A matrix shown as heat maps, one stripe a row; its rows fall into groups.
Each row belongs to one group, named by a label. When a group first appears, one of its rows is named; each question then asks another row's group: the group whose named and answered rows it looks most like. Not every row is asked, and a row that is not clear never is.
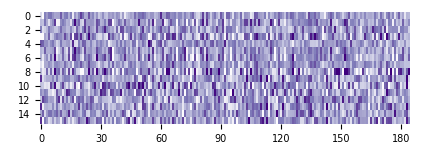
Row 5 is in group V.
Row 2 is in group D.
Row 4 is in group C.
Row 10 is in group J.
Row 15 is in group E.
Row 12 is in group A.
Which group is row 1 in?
V
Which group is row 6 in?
V
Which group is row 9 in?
E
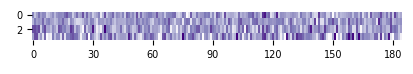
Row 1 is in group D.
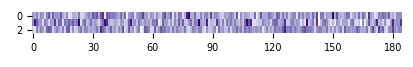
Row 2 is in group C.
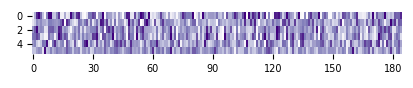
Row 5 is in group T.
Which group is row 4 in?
J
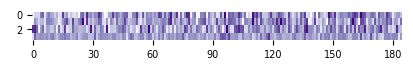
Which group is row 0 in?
D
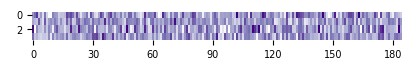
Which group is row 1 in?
T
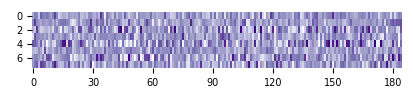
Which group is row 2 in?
E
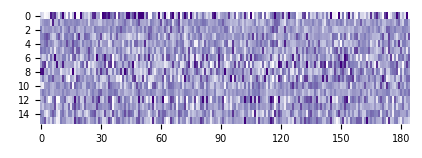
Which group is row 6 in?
V
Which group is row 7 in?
A
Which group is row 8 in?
C
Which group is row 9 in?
A
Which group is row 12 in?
V
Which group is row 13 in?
V
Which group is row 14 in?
J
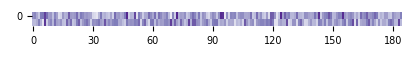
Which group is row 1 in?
T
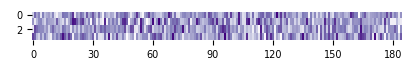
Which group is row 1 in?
C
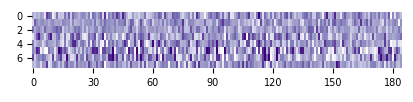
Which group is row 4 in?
C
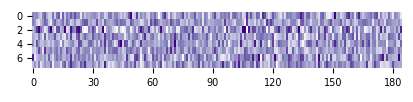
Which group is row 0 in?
V
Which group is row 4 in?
E
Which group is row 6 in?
E
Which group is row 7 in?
A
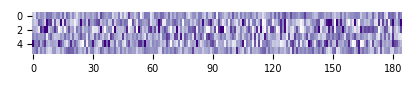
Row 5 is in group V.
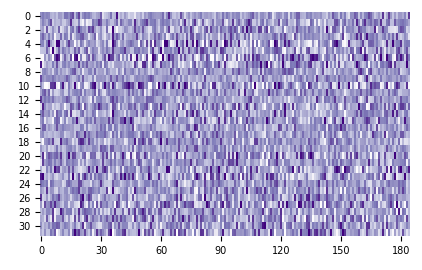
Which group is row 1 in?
D
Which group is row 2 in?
A
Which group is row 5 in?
T
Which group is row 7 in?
E
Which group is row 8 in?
D
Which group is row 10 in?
J
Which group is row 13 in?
D
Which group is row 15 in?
C
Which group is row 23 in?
C
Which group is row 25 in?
A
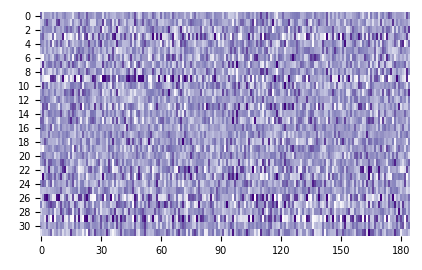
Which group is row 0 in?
E
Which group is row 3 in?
T
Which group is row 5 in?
A
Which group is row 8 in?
E
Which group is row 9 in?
J
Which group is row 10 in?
D
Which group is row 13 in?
D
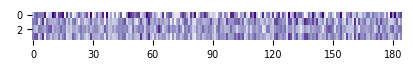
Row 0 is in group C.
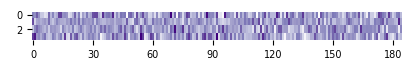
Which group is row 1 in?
E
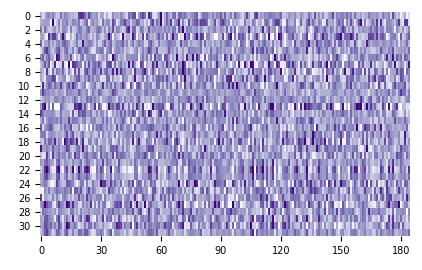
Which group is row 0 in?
C
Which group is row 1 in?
T
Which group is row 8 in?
T
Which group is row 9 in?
A
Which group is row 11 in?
D
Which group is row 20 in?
T
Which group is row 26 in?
E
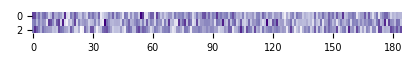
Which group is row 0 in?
C
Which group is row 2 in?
D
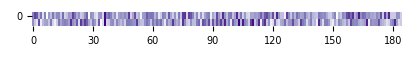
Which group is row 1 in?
A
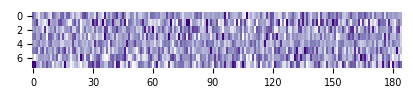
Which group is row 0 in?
J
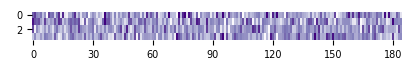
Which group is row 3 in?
A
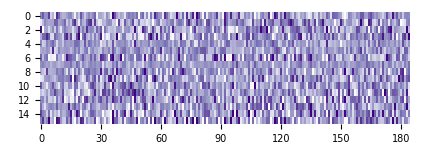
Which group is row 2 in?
E
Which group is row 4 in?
A
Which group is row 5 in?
T
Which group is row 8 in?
T
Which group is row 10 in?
J
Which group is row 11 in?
J
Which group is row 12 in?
T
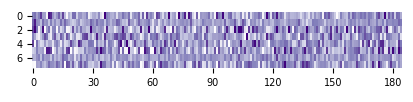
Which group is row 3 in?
J
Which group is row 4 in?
E
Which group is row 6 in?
D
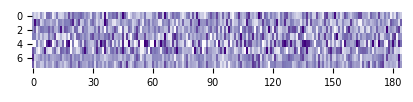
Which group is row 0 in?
C
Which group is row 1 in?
D
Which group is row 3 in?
T
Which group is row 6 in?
E
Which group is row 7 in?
E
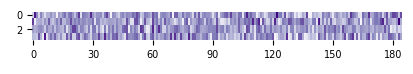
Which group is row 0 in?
D
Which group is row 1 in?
E
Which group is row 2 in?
C
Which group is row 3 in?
T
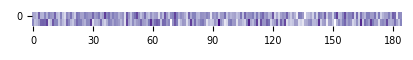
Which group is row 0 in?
T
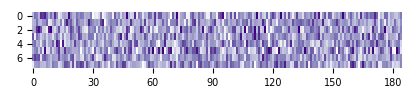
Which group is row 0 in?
A
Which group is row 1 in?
V
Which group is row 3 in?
E
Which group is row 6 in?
D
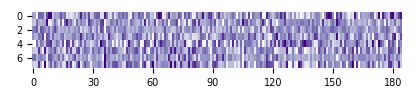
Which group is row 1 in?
V
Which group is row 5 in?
T
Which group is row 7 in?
T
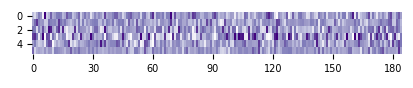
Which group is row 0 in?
T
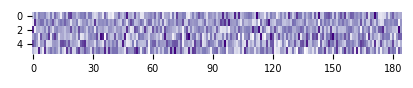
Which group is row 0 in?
A
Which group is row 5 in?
T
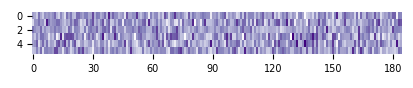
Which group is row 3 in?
V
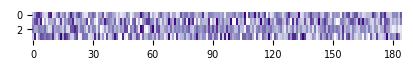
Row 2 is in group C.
